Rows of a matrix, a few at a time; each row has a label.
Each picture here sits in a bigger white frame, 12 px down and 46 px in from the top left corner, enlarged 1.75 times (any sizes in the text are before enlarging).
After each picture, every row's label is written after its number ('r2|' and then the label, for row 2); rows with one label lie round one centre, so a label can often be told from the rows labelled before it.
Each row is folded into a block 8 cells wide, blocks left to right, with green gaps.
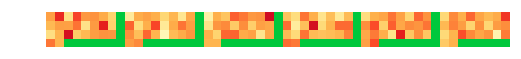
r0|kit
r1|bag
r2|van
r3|bag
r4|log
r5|van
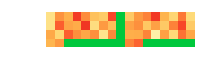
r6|van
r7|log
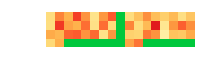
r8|van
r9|bag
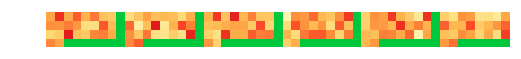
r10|kit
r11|bag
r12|kit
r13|van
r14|van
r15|bag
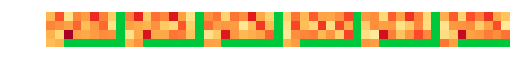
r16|kit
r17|kit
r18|kit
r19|van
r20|kit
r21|kit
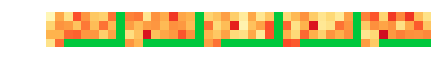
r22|van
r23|kit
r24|bag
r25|bag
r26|kit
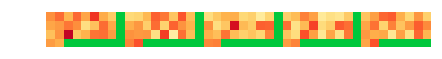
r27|kit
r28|log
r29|bag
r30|bag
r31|log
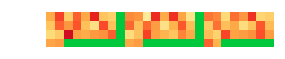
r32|kit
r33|kit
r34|kit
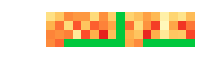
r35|log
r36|bag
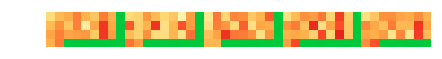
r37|log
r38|bag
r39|van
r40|log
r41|log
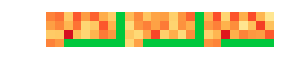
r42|kit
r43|van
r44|kit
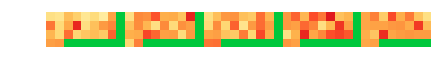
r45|bag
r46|van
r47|log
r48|kit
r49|kit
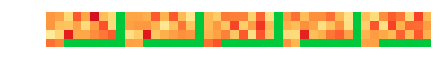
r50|kit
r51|kit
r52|log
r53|kit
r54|log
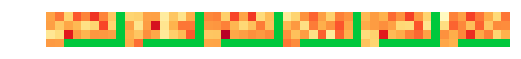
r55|kit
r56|bag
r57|kit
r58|log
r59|kit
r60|van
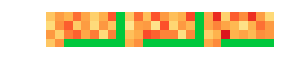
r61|van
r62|van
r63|kit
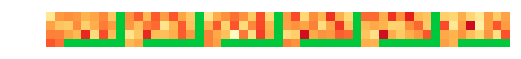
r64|log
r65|kit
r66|log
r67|kit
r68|kit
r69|bag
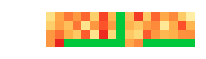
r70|log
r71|kit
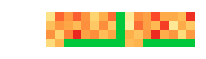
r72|van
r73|van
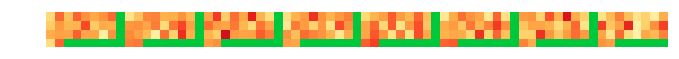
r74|van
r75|log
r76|kit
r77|van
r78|log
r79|log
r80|kit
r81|bag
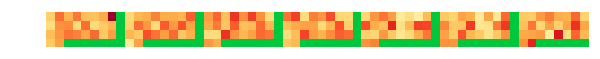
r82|van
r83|van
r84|kit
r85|kit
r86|bag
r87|bag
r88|log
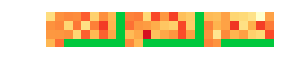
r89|log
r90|kit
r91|bag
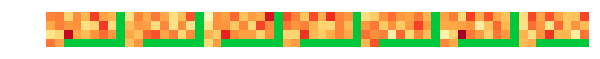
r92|kit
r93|van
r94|van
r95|kit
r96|log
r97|kit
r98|van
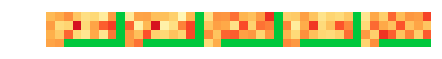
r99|bag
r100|bag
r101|van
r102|bag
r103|van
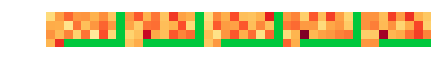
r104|log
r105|kit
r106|van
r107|kit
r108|kit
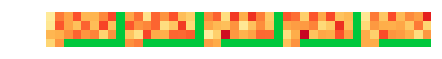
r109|van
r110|kit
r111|kit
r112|kit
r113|van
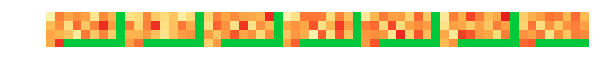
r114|log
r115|bag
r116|van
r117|log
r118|log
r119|van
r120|log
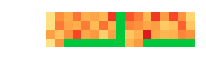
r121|van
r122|kit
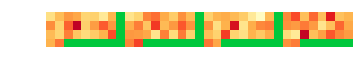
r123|bag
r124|log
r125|bag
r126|kit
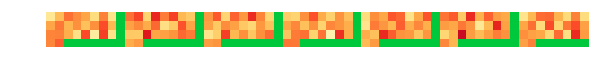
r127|log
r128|kit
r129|kit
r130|log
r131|van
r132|kit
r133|log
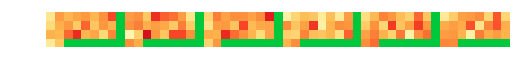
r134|van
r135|kit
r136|van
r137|bag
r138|log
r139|log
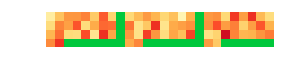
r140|log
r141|bag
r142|kit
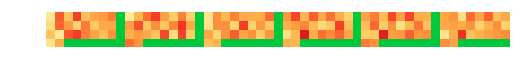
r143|van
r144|log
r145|van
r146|kit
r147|kit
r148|kit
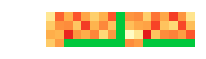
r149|van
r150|kit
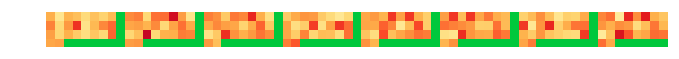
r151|bag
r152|kit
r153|kit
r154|bag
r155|kit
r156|kit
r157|bag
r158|kit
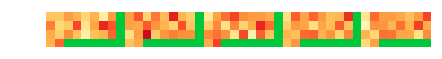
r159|bag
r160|kit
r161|log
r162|van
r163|van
